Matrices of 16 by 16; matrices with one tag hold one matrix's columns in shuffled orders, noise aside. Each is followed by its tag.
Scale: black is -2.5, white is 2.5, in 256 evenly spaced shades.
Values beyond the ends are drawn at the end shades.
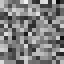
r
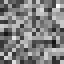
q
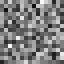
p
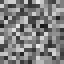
r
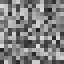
q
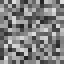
r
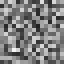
r
